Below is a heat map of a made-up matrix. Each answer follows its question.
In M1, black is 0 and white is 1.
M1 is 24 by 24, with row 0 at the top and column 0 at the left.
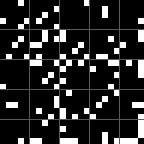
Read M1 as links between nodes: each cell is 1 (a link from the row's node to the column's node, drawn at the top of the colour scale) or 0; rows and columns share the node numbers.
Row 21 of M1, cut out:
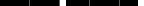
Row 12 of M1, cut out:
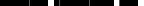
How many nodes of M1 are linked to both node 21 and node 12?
1
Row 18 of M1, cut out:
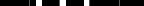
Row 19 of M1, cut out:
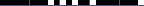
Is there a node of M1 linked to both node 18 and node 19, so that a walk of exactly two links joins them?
yes
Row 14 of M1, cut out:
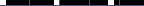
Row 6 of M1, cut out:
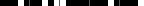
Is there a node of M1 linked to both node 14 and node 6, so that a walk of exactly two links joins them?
yes
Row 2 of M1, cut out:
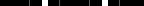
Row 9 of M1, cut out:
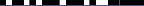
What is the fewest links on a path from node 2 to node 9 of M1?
2
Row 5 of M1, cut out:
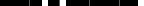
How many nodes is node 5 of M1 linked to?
3
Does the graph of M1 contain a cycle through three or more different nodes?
yes
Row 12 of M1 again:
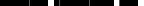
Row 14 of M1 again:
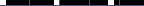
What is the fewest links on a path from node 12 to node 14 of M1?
4
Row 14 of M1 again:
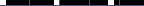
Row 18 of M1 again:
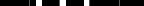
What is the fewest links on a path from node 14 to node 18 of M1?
1
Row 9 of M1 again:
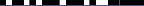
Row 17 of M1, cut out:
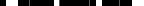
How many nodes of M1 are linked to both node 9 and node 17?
2
